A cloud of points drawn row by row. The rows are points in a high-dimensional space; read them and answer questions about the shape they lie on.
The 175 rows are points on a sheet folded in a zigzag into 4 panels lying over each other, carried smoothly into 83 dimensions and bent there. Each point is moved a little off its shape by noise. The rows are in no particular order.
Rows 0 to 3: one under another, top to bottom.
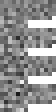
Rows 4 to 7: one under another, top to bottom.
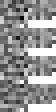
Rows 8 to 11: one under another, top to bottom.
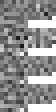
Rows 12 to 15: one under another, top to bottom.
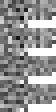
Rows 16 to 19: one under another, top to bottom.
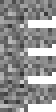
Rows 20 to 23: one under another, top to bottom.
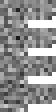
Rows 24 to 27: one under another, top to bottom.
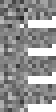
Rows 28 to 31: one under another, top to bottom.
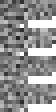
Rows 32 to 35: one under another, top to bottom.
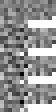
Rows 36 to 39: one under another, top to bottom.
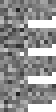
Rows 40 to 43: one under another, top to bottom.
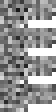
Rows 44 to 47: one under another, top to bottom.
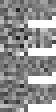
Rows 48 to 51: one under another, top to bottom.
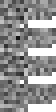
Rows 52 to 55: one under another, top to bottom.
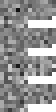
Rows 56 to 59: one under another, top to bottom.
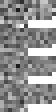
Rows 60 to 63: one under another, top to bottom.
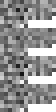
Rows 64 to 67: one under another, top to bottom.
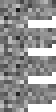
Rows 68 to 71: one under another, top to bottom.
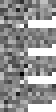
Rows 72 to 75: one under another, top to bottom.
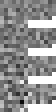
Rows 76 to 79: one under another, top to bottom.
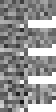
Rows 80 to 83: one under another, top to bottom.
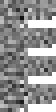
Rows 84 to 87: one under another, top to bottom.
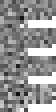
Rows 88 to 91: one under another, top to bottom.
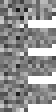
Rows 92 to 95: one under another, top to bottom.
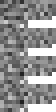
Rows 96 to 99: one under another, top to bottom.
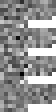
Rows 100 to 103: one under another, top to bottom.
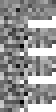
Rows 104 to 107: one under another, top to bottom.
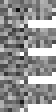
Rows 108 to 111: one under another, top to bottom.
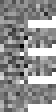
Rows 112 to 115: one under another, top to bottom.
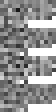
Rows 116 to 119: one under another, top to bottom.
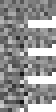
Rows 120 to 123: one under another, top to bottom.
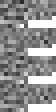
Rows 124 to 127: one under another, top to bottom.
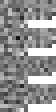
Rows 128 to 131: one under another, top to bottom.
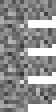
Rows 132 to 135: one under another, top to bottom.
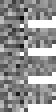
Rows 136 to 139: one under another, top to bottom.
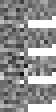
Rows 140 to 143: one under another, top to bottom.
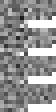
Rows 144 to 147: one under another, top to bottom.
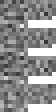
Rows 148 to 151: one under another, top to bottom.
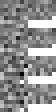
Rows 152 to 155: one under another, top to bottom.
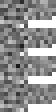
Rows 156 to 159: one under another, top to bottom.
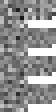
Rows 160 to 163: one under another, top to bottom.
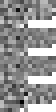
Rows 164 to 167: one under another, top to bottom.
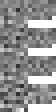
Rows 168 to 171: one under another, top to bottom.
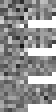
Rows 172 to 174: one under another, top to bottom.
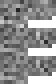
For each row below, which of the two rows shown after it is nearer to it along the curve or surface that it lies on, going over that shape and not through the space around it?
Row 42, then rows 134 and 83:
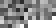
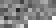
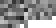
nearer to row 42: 83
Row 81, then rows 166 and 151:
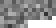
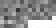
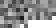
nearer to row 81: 166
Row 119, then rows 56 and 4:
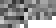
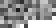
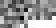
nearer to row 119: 4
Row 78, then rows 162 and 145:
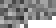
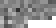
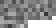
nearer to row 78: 145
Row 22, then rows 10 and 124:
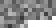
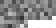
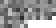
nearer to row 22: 124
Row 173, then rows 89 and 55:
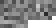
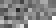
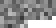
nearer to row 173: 89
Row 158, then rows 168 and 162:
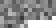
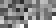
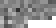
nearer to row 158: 162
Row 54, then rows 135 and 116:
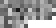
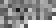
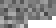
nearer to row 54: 135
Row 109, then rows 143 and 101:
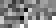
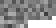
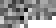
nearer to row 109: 101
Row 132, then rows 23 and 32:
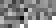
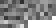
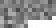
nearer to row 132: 23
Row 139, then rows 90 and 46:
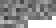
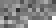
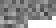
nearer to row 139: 90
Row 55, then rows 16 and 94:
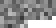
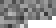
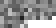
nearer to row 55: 94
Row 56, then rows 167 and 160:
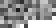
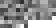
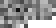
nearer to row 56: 167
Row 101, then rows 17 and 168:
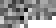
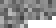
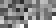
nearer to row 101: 168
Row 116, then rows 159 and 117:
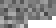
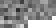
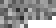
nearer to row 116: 117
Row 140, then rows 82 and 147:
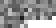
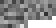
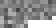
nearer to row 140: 147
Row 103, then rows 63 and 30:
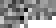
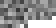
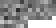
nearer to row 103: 63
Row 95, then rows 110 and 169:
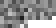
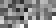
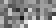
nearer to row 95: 169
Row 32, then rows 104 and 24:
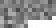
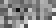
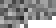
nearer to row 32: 104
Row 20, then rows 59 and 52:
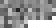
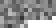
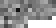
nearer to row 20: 59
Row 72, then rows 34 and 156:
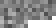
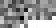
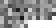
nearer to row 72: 156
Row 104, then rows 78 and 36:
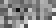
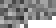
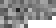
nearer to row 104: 36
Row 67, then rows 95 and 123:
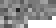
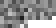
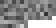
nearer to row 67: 95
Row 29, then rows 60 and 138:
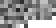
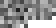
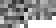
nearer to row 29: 138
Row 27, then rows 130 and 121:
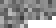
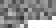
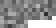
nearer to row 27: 121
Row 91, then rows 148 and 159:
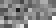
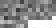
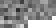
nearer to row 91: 159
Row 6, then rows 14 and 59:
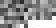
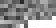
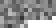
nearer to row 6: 14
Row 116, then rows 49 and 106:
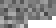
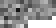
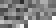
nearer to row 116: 49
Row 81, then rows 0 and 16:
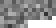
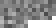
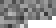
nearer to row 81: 0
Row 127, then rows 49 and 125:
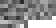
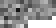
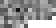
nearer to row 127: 49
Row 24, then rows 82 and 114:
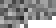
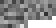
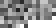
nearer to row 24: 82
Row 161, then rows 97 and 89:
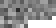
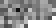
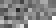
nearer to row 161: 97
